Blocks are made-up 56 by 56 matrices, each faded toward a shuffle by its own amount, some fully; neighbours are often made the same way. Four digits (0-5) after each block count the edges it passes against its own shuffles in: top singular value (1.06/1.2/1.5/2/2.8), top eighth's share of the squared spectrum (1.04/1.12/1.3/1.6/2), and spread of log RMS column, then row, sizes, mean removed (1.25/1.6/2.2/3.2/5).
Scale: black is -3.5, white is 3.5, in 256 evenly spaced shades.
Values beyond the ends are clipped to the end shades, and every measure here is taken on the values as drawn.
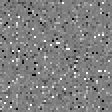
1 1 1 0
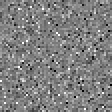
0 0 0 0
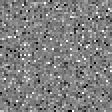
0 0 0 0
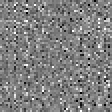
3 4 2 1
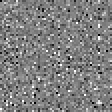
3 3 2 1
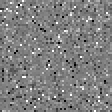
0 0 0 0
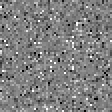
2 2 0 0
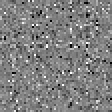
3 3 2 1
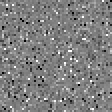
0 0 0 0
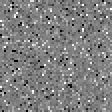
0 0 0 0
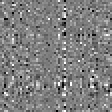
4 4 3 2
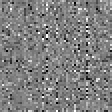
4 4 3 2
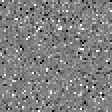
2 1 0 0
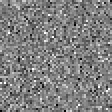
1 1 0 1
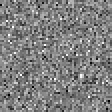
1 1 0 0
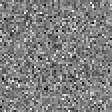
2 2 1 0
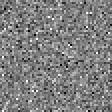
1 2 0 0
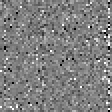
2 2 2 0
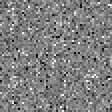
0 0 1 0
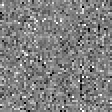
1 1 1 0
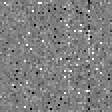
2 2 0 0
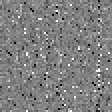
2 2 1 0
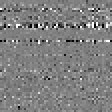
4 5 1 3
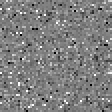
1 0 0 0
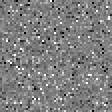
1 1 0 0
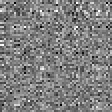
4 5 3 2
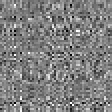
4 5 3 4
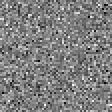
2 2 0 0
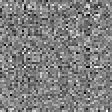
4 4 2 2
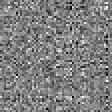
3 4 3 2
